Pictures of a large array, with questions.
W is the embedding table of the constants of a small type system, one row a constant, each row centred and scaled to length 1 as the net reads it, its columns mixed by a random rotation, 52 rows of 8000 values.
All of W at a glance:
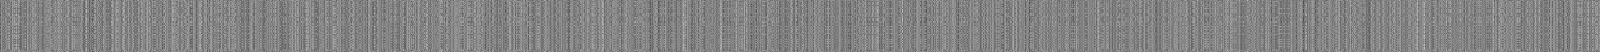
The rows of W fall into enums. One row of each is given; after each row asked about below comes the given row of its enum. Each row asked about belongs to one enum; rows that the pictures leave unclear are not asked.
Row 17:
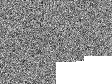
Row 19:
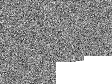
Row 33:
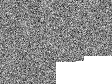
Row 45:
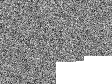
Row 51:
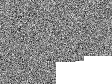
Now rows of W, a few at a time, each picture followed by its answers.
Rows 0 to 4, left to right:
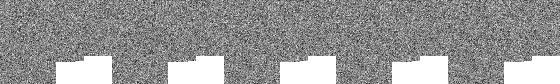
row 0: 51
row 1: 17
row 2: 19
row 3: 19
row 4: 45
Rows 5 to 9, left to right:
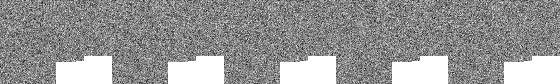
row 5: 17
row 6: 45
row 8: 33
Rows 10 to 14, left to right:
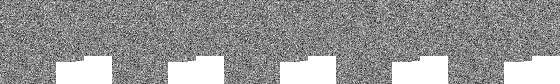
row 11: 19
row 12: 19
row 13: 33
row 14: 45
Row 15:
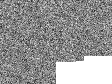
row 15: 45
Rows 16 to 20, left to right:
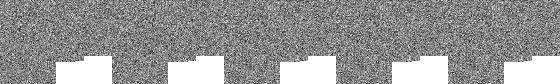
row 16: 51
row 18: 19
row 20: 19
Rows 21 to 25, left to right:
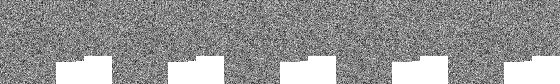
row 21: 17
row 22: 17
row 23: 45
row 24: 45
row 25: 17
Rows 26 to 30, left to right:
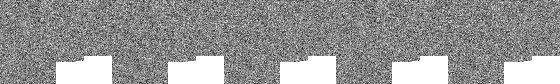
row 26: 33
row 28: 19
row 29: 33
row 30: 19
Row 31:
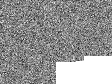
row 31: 19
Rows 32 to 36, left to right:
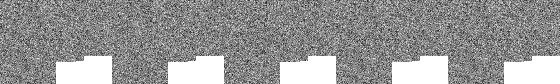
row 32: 45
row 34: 17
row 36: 45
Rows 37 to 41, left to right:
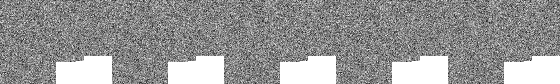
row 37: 19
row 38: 45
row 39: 33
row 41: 33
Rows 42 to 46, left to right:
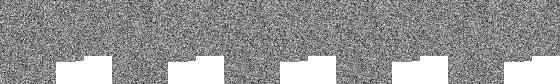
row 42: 19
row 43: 33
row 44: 45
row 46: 33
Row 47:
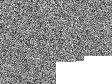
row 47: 45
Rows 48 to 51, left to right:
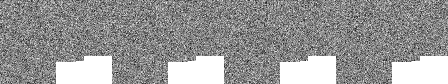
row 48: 45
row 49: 19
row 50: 17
